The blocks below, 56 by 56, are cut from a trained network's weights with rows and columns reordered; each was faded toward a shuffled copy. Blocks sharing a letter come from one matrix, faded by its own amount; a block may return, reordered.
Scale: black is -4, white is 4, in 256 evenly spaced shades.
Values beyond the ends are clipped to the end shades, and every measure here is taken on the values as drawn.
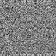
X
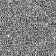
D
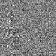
D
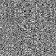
X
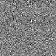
D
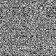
X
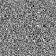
X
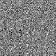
D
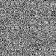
X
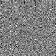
D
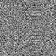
X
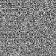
X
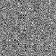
D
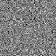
X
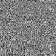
D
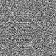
X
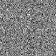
X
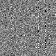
D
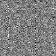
D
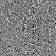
D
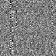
D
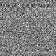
X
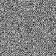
X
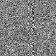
D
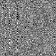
D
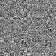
X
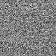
X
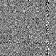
D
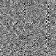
D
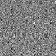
X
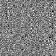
D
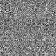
X
